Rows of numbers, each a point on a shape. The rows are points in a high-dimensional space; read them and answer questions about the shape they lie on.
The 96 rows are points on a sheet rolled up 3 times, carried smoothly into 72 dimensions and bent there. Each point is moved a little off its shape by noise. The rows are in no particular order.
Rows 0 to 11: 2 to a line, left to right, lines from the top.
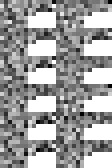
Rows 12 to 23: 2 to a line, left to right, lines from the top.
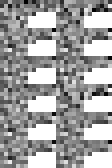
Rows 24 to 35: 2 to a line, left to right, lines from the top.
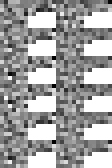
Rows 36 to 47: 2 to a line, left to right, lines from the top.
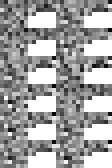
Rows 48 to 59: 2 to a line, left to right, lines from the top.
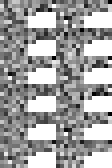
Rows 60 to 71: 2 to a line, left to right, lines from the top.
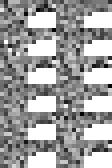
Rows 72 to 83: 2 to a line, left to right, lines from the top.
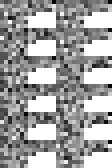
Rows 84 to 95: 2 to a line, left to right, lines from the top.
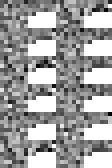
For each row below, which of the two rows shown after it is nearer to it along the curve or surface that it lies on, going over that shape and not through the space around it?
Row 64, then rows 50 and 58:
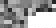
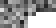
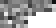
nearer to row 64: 50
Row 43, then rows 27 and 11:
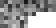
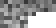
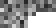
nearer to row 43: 11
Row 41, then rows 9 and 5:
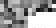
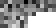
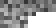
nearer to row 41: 9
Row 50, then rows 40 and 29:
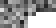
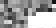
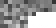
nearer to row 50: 40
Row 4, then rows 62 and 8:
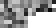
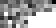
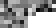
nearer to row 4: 8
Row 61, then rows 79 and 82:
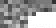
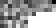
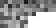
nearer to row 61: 82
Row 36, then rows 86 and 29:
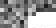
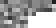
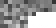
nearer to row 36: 86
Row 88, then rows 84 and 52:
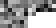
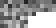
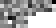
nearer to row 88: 52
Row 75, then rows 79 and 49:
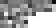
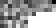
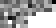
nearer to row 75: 79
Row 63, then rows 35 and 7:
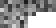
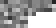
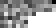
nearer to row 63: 35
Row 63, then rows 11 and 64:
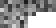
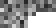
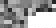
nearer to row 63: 11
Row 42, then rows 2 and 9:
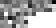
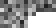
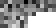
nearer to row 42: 9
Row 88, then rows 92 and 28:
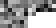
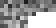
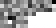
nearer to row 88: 28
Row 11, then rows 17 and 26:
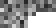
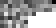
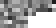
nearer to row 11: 26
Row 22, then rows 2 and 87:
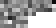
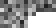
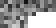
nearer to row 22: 2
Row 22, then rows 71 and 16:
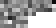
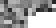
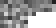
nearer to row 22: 71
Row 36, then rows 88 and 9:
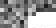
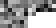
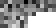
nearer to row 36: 9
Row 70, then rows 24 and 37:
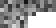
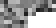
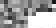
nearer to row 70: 24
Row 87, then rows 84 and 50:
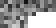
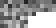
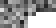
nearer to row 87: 84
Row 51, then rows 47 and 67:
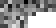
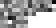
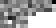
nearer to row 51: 67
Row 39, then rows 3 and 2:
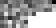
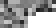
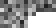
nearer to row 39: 3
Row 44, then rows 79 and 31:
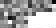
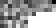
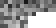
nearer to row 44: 79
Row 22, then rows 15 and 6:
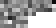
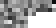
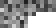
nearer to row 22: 15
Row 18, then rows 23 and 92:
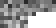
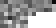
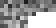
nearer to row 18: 92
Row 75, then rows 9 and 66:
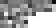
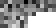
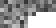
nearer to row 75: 9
